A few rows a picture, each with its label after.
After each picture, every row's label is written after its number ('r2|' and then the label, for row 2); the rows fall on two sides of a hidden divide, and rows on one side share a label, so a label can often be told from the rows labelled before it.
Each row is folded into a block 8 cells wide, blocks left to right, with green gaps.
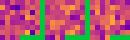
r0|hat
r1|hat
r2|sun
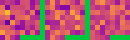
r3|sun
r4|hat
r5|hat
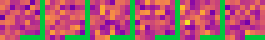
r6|hat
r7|hat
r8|hat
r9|hat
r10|hat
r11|hat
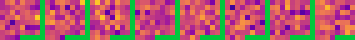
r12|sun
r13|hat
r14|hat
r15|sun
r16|hat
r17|hat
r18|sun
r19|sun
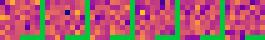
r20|hat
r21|sun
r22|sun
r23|sun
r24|sun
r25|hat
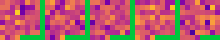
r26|sun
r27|hat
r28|sun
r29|sun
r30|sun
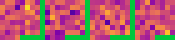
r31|hat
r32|hat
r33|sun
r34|sun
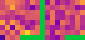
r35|hat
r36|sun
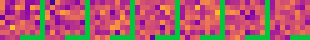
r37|sun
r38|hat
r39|sun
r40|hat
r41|sun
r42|sun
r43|sun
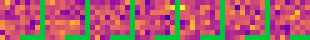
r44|sun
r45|sun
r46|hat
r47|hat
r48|hat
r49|sun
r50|sun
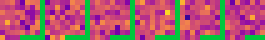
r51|hat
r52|hat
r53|sun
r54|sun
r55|hat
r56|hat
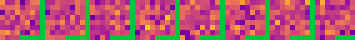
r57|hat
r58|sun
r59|sun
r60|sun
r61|sun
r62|hat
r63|sun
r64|sun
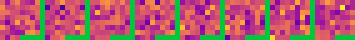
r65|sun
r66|hat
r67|sun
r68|sun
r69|sun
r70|sun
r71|sun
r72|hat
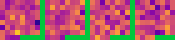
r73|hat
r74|sun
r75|hat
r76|sun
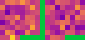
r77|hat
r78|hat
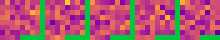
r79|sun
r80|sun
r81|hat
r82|sun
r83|hat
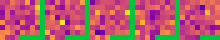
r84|hat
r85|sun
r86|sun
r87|sun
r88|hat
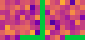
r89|hat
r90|hat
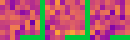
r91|sun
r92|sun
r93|hat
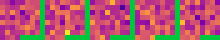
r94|sun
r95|hat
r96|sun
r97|sun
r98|hat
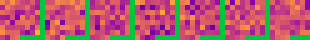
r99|sun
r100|hat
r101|sun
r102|hat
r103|hat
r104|hat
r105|hat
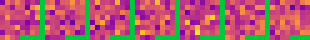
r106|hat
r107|hat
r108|sun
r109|sun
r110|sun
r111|sun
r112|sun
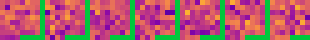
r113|sun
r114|hat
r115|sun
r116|hat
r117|sun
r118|sun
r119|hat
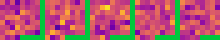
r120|hat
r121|sun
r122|sun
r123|hat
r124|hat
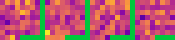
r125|hat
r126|sun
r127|hat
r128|hat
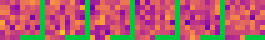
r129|hat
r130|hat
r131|hat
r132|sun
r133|hat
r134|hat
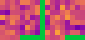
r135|hat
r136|hat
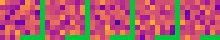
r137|hat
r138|hat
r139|hat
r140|sun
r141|hat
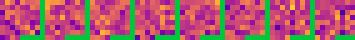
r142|sun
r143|hat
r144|hat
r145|hat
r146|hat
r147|hat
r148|sun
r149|sun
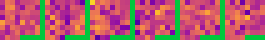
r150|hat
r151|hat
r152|hat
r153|hat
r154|hat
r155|sun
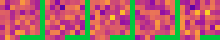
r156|sun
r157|hat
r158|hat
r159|sun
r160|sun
